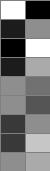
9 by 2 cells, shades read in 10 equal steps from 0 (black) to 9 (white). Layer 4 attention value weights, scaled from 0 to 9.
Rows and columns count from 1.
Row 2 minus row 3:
1 -4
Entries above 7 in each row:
1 0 1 0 0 0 0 0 0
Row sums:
9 6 9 7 9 8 7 9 11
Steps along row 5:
down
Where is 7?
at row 8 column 2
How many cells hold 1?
2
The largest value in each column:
9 9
